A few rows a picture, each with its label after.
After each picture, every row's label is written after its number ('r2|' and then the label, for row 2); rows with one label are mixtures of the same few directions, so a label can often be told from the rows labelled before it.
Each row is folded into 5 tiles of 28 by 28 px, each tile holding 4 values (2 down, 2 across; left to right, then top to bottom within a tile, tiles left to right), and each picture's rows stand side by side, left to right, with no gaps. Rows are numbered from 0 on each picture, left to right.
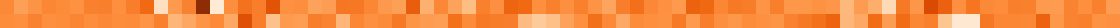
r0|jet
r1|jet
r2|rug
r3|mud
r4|rug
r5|mud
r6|mud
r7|rug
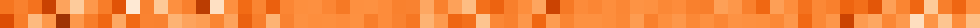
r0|rug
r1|jet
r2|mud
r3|rug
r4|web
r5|jet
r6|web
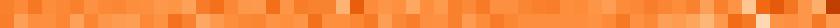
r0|web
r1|rug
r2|jet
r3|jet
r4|mud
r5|rug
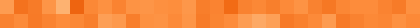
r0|jet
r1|mud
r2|rug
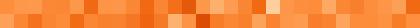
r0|web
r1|rug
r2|rug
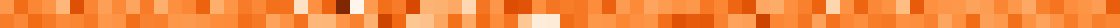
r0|jet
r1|jet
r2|jet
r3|mud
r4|mud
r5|rug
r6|jet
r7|rug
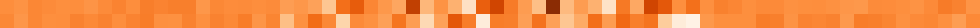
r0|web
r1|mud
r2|rug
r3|rug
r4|mud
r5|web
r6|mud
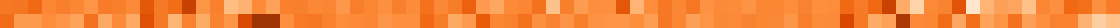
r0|web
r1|mud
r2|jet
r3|rug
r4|jet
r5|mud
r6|rug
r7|mud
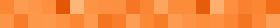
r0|jet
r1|jet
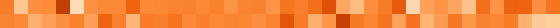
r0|jet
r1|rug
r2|rug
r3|mud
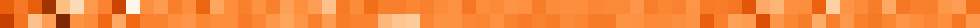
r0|rug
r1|jet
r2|mud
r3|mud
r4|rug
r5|rug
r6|rug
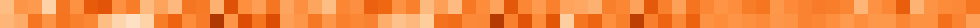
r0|mud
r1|web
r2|mud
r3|web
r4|web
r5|jet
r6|jet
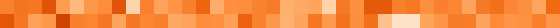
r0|rug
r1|jet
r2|mud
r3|rug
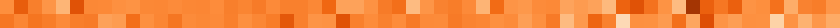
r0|jet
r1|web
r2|rug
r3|jet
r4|rug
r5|web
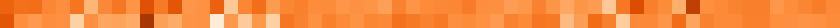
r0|web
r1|web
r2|mud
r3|mud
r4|rug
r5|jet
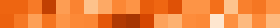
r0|mud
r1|web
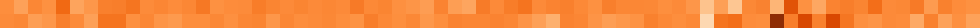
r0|jet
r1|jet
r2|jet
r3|mud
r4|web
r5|web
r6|web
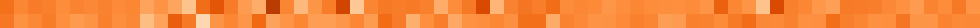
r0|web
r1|rug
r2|jet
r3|jet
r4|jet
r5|jet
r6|rug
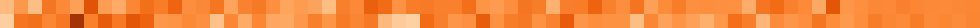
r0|web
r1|web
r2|mud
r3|rug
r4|web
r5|rug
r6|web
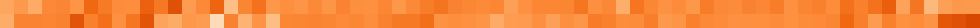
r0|web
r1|web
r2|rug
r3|web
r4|jet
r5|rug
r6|mud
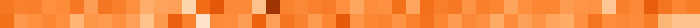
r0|web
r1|rug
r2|rug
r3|web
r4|mud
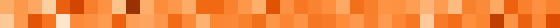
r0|rug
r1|rug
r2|jet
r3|web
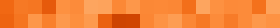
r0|mud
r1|rug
